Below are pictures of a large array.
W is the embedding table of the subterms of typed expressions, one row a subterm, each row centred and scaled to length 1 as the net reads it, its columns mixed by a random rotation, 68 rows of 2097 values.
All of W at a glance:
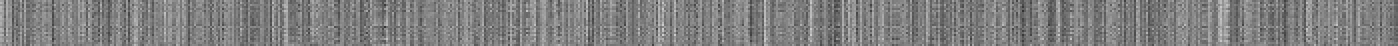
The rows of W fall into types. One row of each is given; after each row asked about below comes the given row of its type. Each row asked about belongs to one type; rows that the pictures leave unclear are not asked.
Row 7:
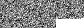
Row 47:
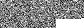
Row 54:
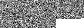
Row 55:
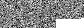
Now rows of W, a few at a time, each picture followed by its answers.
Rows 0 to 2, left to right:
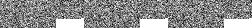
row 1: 47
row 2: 7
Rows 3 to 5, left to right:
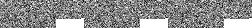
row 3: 47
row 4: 47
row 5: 54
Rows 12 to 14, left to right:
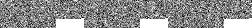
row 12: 47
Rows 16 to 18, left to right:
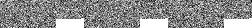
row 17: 7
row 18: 7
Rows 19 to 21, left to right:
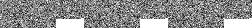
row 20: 7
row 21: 7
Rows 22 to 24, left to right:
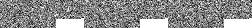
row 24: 47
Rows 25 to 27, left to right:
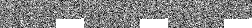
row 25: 55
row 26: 47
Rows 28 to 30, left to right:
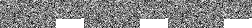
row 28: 54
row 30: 54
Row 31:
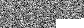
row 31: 55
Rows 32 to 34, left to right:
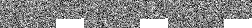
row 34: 47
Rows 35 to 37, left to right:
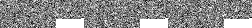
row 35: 54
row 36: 55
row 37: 47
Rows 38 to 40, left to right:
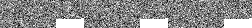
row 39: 7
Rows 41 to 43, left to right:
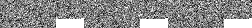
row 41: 7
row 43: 47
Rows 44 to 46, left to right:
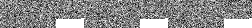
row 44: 47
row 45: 54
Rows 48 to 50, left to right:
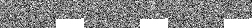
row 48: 47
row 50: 7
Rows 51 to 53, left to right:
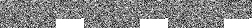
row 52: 47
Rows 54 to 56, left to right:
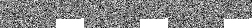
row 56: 7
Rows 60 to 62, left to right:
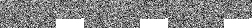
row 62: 7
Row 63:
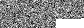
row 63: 54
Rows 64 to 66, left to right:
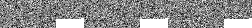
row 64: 55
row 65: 7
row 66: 54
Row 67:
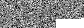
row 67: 55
